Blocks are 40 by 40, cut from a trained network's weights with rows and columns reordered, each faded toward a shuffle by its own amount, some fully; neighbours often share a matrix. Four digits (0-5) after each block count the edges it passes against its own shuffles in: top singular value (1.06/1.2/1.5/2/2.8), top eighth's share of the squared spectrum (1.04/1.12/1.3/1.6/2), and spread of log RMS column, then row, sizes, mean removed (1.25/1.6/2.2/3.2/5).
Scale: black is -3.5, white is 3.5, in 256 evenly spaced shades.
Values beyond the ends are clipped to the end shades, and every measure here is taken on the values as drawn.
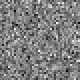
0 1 0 0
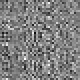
3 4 3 1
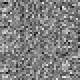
3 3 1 0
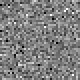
0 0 0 0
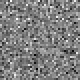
1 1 0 0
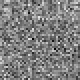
2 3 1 0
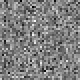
2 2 1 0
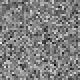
1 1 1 0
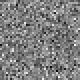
0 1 1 0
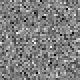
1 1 0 0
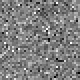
0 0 1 0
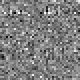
2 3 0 1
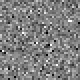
0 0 0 0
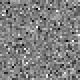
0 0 0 0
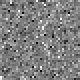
0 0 0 0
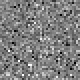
0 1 0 0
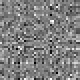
4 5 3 2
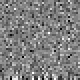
2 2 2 1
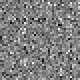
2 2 1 0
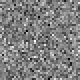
0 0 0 0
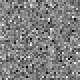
1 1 0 1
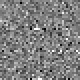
2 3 0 2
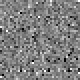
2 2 0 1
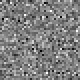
1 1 0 1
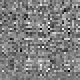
3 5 2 3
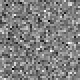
1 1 0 0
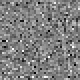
1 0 0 2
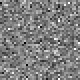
2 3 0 0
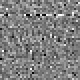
3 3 0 1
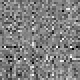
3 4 2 2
